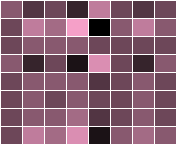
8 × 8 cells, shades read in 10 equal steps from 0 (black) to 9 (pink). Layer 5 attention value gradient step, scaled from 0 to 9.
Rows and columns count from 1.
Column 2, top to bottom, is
3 7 5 2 5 5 5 7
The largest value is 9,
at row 2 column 4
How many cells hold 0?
1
